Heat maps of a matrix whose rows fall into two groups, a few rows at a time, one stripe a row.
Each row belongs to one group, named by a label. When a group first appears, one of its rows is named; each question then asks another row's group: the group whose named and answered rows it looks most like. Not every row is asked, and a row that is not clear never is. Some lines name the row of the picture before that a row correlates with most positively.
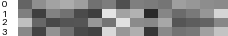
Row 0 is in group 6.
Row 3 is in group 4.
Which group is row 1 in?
4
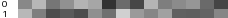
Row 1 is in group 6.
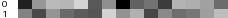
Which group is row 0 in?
6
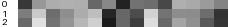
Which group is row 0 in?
6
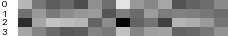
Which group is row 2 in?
6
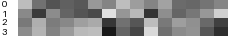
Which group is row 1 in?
4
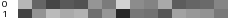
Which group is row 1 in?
6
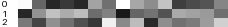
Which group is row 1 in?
6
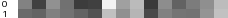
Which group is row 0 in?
4
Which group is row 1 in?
4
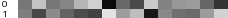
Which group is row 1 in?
4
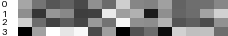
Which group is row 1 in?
4
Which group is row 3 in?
6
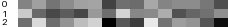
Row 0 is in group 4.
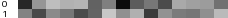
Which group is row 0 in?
6
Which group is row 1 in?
4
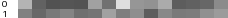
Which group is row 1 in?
4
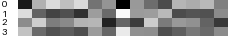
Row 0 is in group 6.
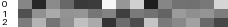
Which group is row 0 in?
4
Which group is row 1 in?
6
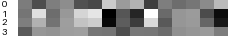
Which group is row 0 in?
4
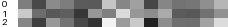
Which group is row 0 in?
4
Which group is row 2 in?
4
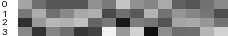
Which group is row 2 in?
6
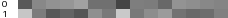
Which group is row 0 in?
6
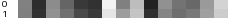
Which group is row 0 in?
4
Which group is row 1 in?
4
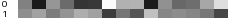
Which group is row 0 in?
4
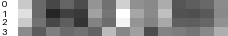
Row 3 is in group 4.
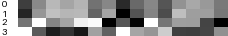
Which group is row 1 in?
6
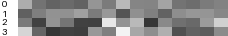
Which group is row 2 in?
4
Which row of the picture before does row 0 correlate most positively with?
3
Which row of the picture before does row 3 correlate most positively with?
3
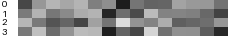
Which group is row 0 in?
6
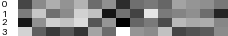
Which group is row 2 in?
6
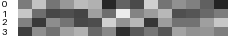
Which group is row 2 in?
4
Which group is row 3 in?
6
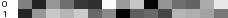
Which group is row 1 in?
6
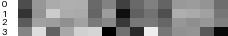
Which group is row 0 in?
6
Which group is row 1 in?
6
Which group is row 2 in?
6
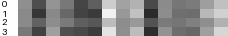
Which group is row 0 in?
4
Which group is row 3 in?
4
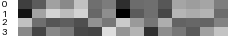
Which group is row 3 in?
4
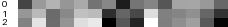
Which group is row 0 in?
6
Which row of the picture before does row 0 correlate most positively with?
1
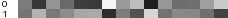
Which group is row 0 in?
4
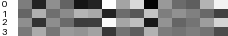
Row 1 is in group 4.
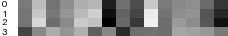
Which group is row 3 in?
6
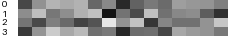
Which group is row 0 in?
6
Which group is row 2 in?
4
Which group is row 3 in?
6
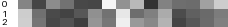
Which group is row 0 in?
4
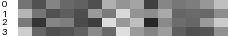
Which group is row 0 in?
4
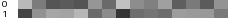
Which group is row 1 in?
6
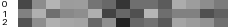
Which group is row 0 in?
6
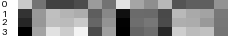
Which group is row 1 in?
6
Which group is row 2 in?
6
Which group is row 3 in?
6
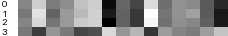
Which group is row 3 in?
4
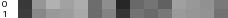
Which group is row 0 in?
6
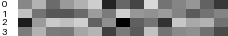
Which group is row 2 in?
6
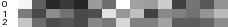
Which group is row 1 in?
4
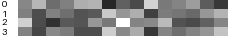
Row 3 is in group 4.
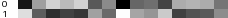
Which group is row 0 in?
6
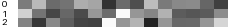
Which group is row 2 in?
4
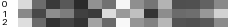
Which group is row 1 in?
4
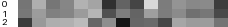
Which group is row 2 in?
6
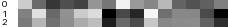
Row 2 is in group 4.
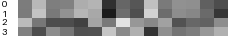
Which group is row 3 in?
4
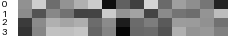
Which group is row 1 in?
4
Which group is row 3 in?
6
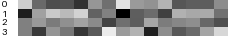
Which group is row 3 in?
4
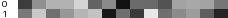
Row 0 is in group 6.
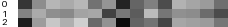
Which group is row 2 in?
6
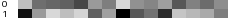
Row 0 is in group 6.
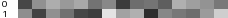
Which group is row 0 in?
6
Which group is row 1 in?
4
